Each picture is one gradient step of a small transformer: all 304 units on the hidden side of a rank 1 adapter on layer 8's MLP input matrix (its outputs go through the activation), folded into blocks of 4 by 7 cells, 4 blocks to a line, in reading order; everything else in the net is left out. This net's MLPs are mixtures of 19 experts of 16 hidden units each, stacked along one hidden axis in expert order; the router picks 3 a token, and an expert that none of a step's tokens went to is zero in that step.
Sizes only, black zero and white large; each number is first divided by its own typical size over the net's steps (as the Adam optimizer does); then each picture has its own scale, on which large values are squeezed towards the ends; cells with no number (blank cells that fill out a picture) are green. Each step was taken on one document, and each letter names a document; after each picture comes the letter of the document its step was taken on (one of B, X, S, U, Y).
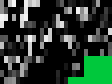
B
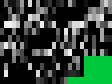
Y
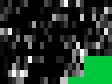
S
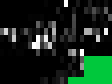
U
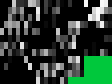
Y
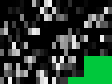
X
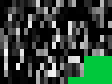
Y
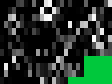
X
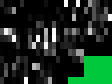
U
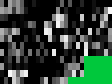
S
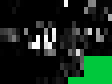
U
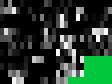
S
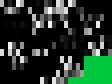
X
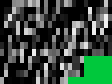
Y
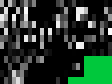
B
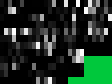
U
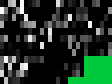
B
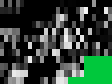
S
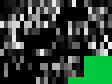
Y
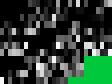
Y
